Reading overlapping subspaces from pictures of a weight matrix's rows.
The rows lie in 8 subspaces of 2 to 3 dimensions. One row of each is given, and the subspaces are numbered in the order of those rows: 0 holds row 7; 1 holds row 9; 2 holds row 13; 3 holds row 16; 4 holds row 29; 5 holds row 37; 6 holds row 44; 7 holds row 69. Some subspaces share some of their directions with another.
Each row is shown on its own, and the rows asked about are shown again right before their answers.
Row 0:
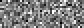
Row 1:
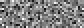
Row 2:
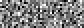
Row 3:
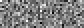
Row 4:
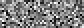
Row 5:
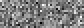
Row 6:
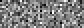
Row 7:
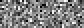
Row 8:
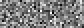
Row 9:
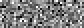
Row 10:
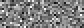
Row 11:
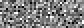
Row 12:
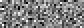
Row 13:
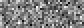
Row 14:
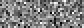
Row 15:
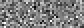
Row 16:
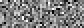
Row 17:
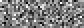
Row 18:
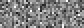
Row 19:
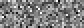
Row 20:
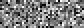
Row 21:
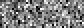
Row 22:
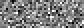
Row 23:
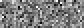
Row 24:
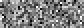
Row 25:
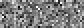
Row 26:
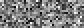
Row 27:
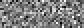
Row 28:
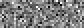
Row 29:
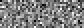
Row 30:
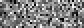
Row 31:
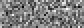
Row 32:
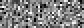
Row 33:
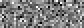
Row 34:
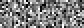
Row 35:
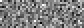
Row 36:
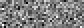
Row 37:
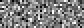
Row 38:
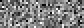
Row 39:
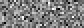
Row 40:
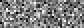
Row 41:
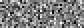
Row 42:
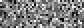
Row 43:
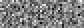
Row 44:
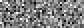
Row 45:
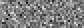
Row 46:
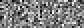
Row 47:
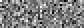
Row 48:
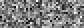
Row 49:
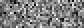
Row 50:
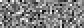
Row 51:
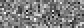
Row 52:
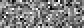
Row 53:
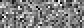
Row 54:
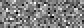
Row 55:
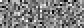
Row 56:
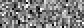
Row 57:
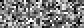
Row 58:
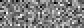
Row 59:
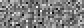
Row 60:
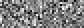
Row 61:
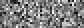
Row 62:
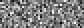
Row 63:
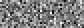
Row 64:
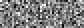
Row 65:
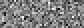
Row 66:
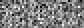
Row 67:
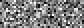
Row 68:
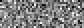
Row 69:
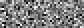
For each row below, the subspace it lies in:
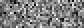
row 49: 4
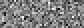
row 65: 3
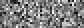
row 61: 4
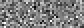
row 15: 7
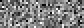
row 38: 0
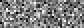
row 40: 6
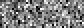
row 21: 2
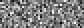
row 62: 5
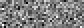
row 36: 7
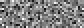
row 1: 5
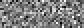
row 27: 3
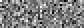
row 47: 0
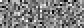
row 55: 3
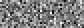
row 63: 5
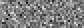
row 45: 5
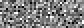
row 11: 6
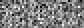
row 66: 3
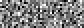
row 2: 7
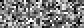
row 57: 0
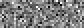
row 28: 1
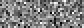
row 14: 7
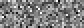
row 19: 1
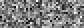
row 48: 0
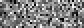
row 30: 4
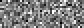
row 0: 3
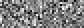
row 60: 0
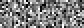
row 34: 2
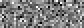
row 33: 1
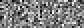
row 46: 1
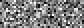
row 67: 6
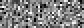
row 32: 6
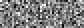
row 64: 1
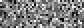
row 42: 4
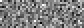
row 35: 4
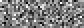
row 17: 5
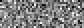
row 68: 4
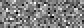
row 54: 6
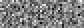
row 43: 3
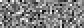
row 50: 6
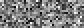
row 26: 0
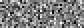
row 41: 5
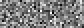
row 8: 7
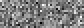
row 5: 0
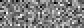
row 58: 7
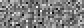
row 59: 0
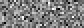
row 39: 3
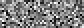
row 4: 7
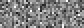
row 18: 2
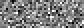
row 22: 6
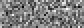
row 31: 3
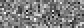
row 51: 6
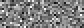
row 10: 5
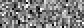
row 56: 2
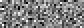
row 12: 7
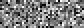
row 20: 2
